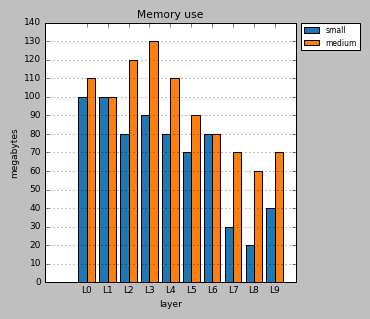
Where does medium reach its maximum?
L3
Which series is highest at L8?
medium
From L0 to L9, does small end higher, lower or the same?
lower
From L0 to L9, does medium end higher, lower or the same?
lower
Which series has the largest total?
medium
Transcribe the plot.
Title: Memory use
x-axis: layer, ticks L0 L1 L2 L3 L4 L5 L6 L7 L8 L9
y-axis: megabytes, ticks 0 10 20 30 40 50 60 70 80 90 100 110 120 130 140
Legend: small, medium
Values:
small: 100 100 80 90 80 70 80 30 20 40
medium: 110 100 120 130 110 90 80 70 60 70
